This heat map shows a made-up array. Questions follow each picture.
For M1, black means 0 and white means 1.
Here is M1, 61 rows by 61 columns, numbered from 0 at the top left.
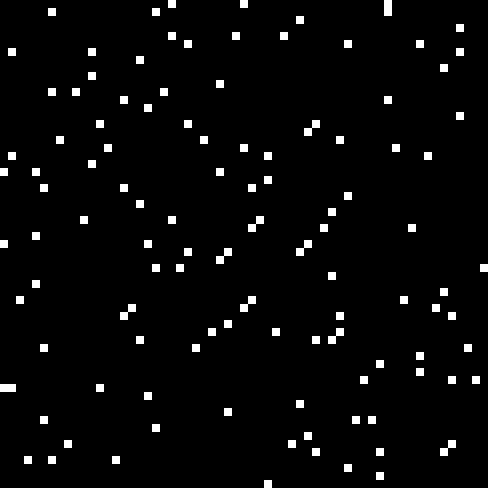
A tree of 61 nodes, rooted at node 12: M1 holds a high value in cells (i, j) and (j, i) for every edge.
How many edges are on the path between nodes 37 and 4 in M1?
8
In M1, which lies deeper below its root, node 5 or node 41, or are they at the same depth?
node 41
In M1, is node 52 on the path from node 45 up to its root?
no
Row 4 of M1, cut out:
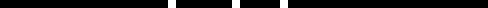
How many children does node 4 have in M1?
2
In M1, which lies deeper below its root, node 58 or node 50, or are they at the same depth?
the same depth
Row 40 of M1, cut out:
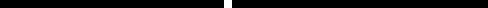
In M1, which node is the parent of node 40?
28
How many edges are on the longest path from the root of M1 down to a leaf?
5
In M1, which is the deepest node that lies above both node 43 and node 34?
15
